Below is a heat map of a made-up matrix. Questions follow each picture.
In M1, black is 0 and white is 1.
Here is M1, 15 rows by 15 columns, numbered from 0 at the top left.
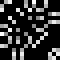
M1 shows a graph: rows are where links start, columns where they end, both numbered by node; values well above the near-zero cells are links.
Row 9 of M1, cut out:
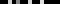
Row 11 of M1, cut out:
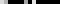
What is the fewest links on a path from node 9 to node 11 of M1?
3
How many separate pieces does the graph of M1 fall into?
2
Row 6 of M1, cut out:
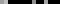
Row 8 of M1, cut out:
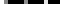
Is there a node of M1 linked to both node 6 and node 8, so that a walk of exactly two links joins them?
yes
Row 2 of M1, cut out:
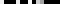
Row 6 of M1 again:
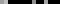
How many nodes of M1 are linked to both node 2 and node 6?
1
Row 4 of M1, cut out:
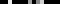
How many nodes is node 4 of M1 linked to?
4
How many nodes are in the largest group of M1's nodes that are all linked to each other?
5
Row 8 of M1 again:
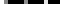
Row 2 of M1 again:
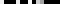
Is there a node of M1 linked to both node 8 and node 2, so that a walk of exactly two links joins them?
yes
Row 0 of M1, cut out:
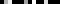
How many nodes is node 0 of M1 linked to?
5
